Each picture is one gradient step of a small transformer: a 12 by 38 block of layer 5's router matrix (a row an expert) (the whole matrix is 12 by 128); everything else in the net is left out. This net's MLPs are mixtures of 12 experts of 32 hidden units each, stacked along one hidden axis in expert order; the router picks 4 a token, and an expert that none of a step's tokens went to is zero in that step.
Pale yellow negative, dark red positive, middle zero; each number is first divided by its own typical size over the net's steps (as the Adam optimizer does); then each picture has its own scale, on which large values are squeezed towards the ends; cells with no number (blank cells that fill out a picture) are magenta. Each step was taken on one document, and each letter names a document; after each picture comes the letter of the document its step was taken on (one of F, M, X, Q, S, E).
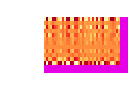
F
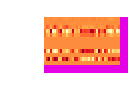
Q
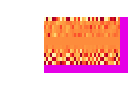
F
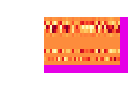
Q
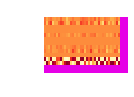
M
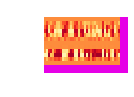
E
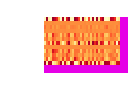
F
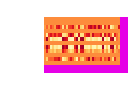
E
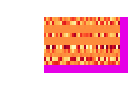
M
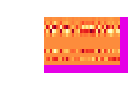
Q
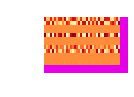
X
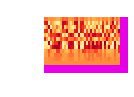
E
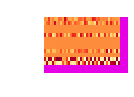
M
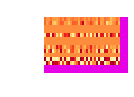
M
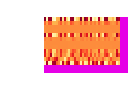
F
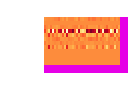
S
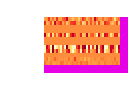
S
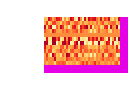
F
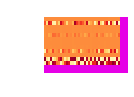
M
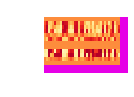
E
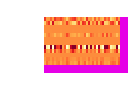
X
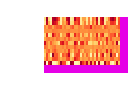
F
